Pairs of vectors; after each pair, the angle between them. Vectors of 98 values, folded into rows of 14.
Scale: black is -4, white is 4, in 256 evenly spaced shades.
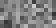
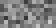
orthogonal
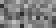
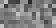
partly opposed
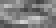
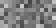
orthogonal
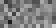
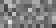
nearly opposite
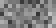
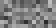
partly aligned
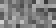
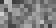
orthogonal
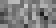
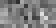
nearly opposite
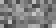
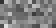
nearly opposite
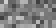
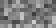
orthogonal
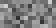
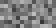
nearly parallel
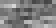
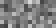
orthogonal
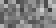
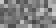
nearly parallel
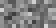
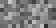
nearly opposite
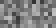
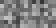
nearly parallel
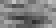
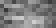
nearly opposite
